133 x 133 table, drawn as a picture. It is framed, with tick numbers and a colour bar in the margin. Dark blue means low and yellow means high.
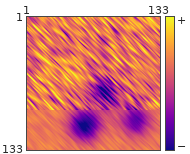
The bottom part is calmer, past a seam about 70% of the way down. The bottom middle is the ninth with the lowest average. Three dips sink into the field. No row or column stands out. The halves do not mirror each other.
